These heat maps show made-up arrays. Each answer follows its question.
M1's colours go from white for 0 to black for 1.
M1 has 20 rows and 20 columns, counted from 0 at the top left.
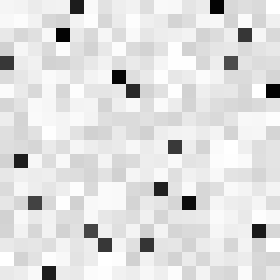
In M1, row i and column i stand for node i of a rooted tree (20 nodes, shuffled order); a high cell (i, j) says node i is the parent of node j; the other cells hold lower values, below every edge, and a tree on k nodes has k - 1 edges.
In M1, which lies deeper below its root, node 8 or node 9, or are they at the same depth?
the same depth
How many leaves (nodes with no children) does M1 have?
8
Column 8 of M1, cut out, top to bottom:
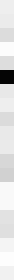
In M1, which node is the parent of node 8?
5
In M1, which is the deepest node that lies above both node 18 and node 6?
16
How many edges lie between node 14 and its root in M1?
0
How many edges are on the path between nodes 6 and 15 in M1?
4
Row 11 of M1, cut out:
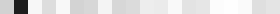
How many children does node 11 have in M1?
1
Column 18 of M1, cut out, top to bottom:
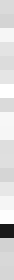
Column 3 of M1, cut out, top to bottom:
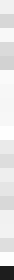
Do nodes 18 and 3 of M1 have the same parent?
no
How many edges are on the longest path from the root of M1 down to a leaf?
6
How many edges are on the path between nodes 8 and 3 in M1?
7
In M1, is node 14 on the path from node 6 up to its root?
yes
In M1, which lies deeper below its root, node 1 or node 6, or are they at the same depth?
node 6
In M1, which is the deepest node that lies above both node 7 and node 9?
2
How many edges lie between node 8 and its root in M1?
5
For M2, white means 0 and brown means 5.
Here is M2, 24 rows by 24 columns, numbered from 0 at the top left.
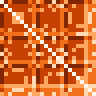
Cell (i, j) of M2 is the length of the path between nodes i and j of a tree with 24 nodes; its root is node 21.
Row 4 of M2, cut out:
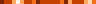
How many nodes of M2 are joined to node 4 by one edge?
1
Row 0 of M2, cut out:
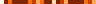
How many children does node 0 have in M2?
0
